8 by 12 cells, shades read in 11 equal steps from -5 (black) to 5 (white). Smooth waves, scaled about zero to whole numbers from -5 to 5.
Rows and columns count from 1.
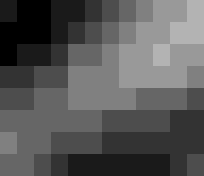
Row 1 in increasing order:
-5 -5 -4 -4 -4 -3 -2 -1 0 1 1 2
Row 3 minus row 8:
-4 -3 -2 0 3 3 4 5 5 6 4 3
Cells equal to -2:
16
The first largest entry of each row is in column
12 11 10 8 5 1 1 1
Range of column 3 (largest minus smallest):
4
